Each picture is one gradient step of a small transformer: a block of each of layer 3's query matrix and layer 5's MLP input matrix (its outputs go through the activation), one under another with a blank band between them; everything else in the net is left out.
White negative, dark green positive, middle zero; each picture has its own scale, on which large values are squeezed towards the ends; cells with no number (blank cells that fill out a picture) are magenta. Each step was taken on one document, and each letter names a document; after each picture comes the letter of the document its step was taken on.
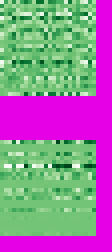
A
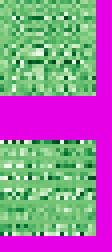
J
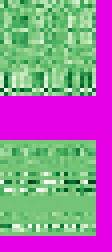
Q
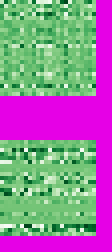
Q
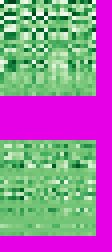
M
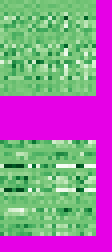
J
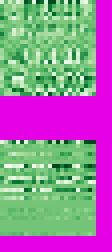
A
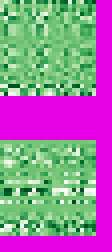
Q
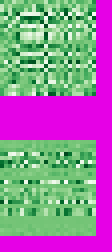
M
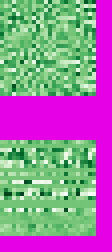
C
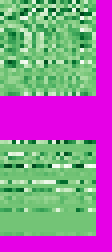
A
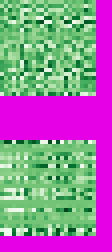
J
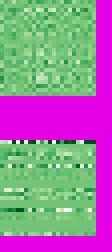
A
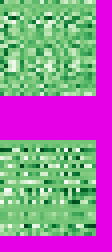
Q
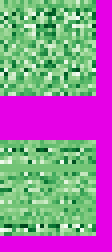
Q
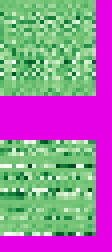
J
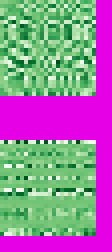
J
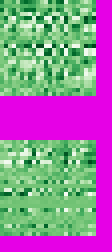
C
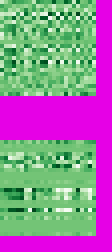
A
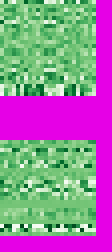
Q
